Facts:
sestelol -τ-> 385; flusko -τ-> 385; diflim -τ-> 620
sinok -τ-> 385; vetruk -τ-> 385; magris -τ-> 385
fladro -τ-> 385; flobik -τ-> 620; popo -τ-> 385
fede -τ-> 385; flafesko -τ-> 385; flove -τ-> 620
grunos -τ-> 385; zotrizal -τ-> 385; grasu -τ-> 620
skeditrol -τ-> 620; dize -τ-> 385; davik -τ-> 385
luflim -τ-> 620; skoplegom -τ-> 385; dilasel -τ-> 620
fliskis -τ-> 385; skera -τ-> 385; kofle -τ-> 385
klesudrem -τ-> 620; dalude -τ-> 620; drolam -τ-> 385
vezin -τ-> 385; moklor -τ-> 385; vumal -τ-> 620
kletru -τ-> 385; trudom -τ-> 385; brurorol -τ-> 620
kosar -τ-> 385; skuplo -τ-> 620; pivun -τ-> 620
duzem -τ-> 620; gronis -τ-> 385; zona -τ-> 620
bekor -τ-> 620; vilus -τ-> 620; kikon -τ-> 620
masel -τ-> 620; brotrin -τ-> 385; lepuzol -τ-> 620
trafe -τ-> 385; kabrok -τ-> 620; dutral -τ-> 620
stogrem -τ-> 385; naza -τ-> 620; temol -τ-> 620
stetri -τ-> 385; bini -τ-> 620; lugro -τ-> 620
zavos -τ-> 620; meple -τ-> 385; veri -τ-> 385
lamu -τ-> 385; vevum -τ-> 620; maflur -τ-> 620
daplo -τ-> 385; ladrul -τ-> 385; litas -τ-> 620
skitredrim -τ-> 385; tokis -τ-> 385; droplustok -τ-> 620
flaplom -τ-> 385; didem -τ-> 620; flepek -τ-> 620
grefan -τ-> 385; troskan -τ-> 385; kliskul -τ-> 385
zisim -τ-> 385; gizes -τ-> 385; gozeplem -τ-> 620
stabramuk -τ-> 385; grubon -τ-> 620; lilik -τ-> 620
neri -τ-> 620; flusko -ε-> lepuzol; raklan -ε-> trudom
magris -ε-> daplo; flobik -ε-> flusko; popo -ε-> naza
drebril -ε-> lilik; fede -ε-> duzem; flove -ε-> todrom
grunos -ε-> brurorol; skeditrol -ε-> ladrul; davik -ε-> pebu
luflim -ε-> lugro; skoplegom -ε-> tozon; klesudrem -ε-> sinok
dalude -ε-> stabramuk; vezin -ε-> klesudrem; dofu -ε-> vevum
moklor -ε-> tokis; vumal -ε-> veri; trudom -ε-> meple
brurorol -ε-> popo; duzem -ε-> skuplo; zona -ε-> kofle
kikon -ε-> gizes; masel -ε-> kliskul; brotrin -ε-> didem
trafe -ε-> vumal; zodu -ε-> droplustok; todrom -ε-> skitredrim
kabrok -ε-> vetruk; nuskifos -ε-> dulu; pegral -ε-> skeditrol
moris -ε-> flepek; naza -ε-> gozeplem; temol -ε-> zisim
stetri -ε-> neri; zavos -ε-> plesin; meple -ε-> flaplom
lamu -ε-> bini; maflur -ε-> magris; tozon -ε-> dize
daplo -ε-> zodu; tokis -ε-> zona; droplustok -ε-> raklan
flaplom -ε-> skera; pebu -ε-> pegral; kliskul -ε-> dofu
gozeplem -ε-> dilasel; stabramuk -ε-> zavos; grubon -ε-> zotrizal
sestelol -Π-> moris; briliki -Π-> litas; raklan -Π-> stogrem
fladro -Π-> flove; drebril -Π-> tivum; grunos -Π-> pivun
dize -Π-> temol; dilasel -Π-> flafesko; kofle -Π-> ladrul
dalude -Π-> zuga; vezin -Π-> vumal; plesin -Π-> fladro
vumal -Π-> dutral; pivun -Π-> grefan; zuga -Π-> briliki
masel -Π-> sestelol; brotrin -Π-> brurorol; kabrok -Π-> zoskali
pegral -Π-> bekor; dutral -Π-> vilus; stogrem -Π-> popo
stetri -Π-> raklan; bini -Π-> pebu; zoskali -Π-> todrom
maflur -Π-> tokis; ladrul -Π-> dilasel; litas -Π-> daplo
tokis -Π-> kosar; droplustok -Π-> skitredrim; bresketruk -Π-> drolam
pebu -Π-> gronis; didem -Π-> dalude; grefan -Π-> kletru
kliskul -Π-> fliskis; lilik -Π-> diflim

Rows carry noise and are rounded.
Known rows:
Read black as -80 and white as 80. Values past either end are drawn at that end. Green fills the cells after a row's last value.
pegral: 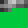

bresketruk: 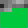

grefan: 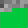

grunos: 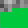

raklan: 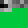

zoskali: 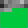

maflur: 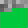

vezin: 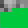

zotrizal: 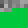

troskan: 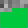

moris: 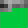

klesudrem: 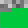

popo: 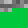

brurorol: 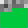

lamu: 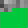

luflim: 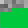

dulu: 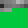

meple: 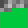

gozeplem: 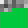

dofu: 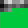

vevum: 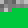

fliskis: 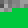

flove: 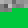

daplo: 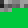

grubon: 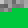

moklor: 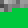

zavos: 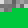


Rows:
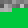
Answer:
sestelol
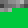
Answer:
plesin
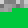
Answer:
skuplo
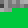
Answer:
kofle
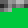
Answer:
zuga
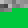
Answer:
flobik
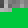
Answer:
stogrem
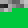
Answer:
droplustok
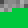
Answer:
fladro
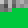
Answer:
dalude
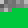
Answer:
litas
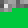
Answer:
ladrul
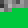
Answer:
trudom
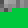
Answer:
davik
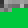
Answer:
magris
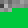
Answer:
kosar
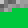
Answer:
lepuzol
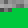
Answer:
skeditrol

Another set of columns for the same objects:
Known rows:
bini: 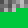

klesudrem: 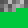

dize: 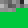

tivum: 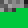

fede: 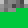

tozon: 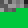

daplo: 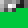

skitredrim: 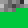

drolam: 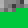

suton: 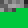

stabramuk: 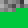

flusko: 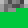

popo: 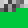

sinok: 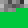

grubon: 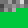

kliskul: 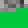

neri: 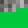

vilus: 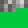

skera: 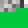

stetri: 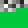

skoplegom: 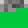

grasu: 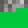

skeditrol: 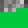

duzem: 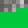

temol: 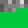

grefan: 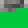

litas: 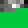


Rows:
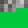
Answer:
dutral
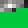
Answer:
zodu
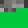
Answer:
pebu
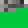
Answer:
davik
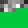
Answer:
didem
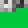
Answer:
magris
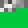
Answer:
raklan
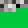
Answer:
maflur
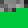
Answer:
todrom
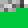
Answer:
flaplom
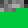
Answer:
pegral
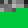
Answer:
plesin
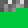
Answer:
flove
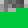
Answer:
vezin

